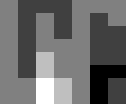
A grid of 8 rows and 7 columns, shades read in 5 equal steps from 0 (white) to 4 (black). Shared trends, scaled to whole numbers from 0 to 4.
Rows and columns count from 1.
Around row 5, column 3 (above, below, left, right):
2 1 3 2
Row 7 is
2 2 0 1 2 4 3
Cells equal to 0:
2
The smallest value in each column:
2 2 0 1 2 2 2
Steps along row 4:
up down same same up same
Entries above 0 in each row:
7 7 7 7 7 7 6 6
